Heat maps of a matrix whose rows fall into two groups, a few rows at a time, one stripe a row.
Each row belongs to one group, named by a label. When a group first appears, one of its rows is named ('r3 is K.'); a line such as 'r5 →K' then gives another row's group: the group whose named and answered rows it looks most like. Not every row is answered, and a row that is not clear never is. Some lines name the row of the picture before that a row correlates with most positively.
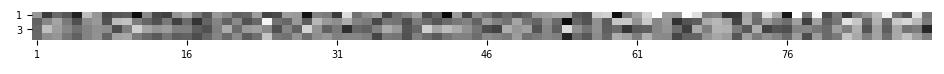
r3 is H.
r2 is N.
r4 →N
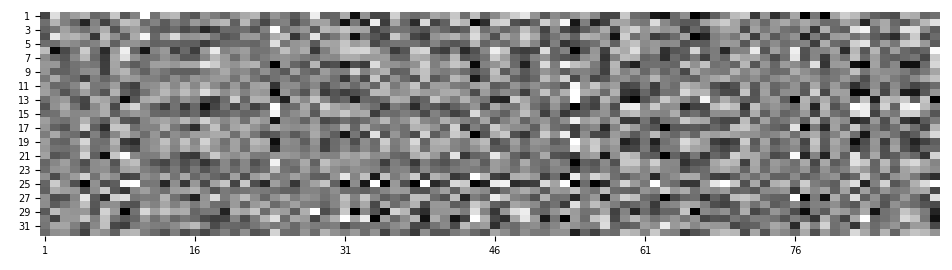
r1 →H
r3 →N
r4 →H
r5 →N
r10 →N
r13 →H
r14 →N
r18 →N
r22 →N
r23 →N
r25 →N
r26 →H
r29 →H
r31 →H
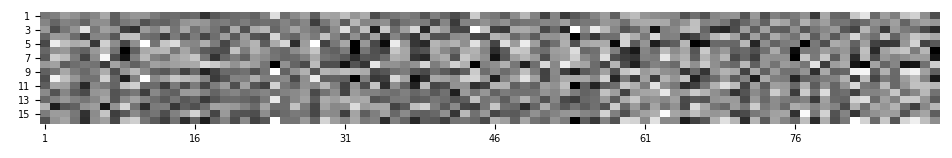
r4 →N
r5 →H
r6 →H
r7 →H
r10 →H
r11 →N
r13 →N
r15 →H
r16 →N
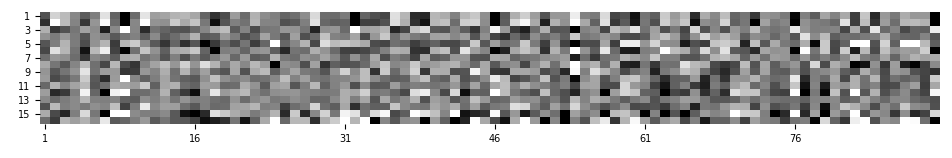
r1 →H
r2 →H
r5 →N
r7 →N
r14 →H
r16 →N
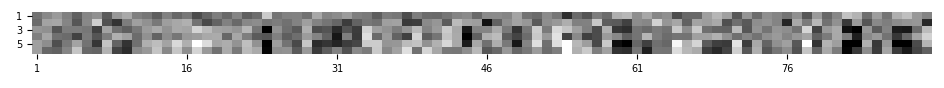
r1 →N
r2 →H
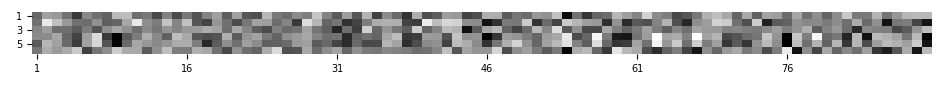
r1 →N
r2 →H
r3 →N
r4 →H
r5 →H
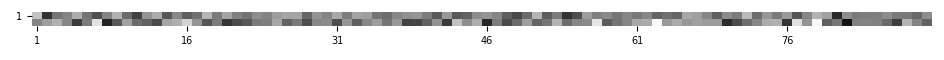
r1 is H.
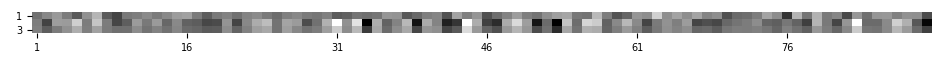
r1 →H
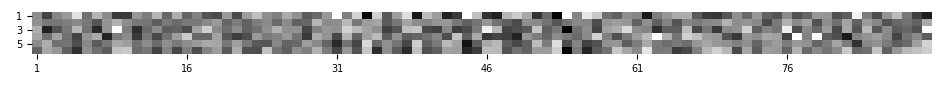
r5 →N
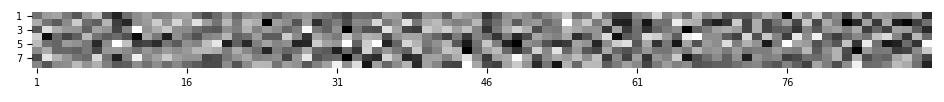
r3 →H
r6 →N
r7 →H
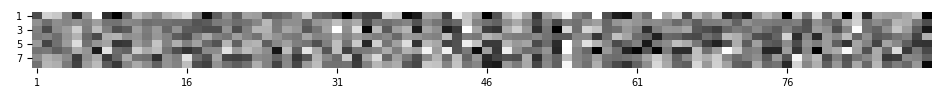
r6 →H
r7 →H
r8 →H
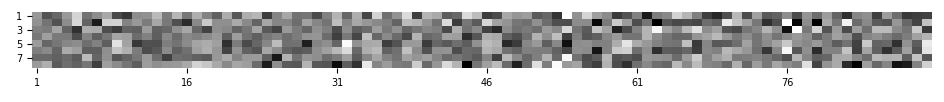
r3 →H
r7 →H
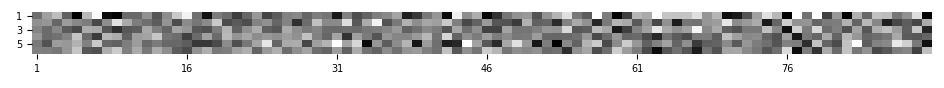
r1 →H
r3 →H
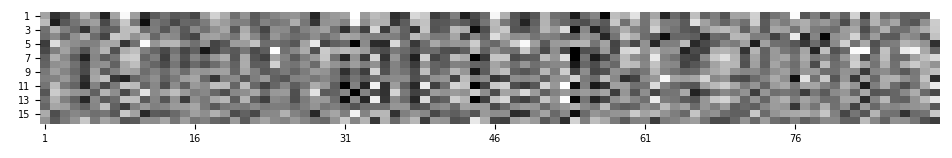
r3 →N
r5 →H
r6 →N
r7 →N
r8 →N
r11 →N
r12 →H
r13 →N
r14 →H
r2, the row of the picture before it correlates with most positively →2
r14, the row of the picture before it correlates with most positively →1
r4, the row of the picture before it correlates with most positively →6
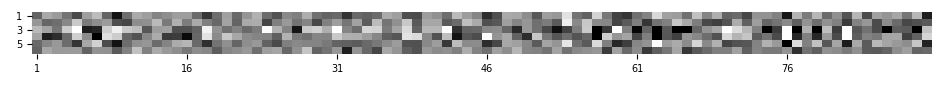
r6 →H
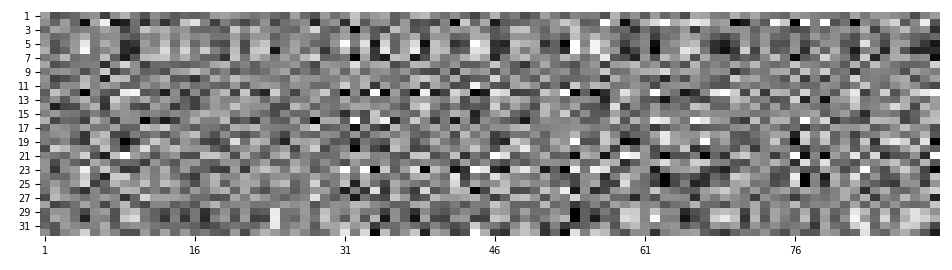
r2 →H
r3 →H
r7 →H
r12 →N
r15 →N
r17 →H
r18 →H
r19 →H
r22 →H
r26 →N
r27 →H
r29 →N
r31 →N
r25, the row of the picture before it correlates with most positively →6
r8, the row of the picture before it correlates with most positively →4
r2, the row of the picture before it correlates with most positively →5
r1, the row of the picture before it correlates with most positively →4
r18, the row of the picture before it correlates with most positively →5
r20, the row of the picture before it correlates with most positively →6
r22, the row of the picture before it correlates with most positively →5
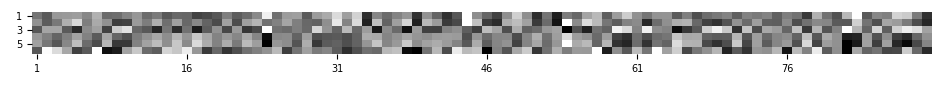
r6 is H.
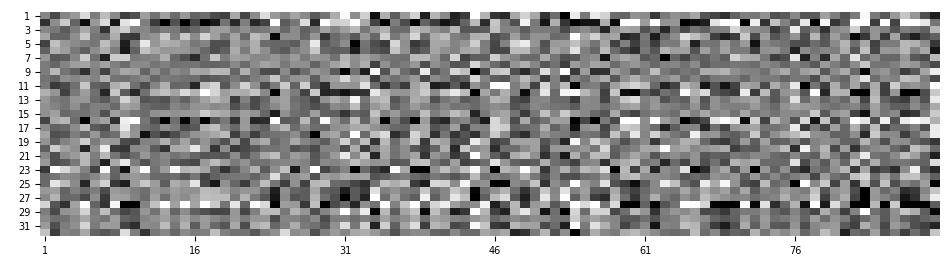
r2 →N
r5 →H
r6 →H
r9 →N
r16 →N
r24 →N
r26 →N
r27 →N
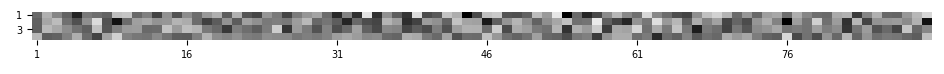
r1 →N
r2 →H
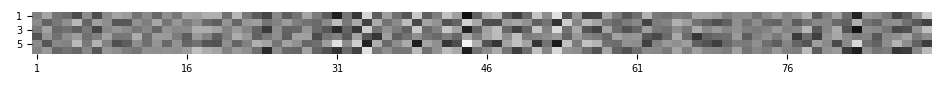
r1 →N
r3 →N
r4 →H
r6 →N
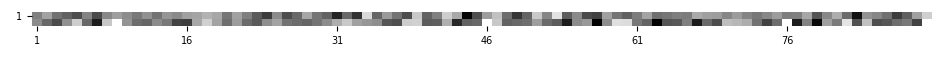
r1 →N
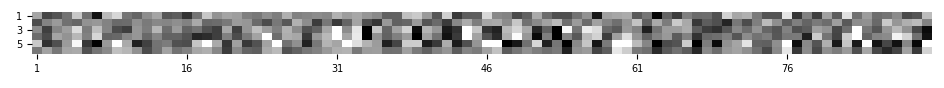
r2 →H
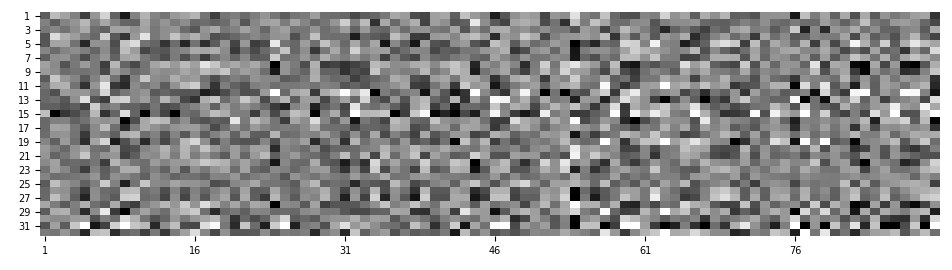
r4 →H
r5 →N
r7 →N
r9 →N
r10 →H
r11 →H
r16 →H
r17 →H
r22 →N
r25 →H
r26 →N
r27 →N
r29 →H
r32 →H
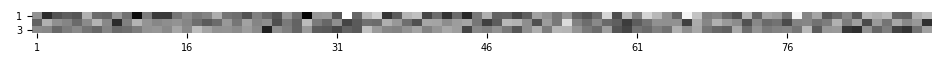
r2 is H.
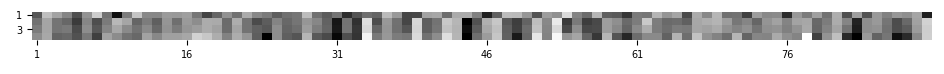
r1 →H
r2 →N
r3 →N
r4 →N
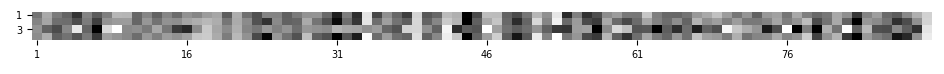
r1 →N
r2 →N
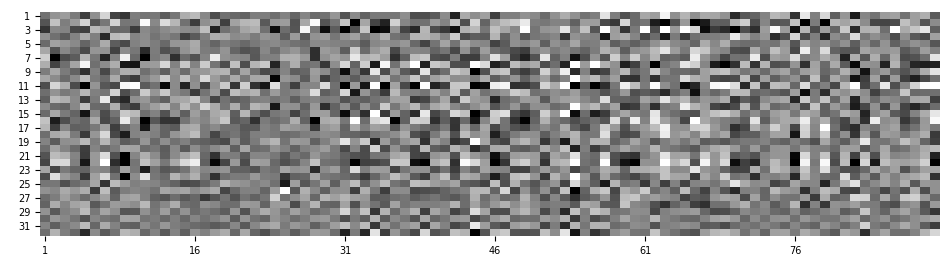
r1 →H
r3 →H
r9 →N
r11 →N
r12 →H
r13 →H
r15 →N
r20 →N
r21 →H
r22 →H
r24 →H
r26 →H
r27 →N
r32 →N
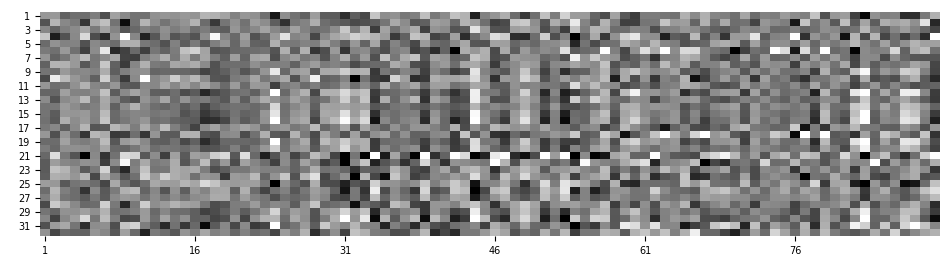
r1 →N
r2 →H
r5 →N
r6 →H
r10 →H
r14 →N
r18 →H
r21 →N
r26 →N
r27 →N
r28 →H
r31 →N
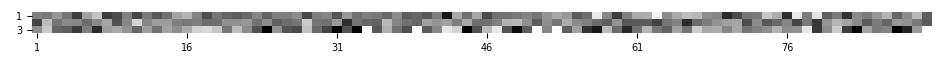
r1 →H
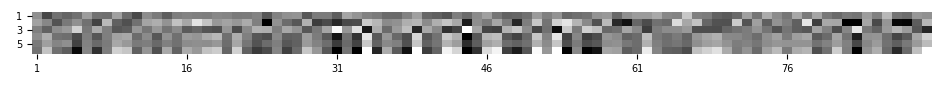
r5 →N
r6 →N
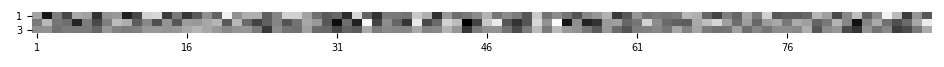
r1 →H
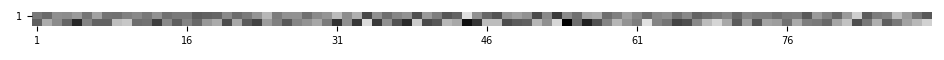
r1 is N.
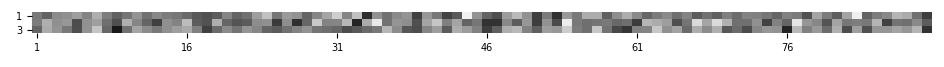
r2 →H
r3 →H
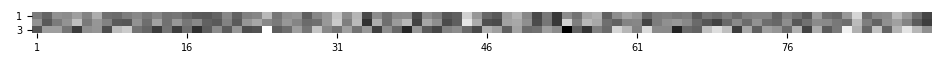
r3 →N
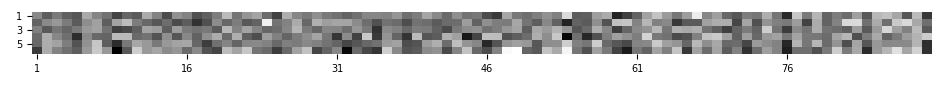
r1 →H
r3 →H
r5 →H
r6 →H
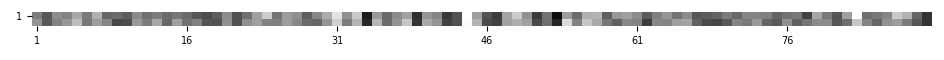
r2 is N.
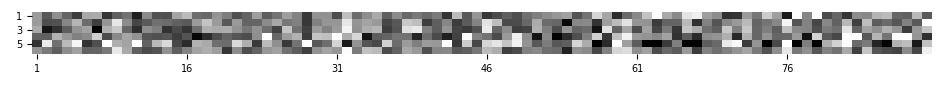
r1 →H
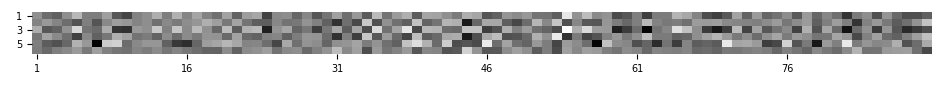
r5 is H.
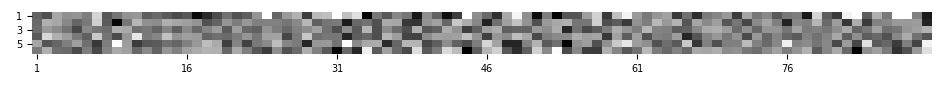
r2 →H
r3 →N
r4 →H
